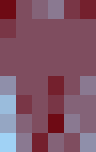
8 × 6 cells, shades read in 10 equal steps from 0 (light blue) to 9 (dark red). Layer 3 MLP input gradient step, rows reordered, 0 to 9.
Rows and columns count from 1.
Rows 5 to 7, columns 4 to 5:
8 6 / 7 5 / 9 4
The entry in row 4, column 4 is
6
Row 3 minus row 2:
-1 0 0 0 0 0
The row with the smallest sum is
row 8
